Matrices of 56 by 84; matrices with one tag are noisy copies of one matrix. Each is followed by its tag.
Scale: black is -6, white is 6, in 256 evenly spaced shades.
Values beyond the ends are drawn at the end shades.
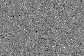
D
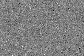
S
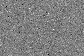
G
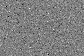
G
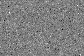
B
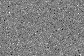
B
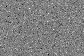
G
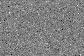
B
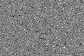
D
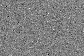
G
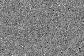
S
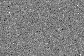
B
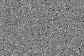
S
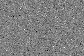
D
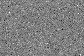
B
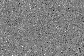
S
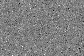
S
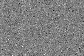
S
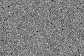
B
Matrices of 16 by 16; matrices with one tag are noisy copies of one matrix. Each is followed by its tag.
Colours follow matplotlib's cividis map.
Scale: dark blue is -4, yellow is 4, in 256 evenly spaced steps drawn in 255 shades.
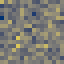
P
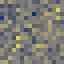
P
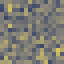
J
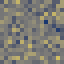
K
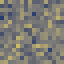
P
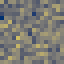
P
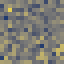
J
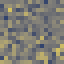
J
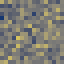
P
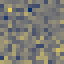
J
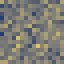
P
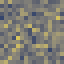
P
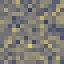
K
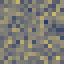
K
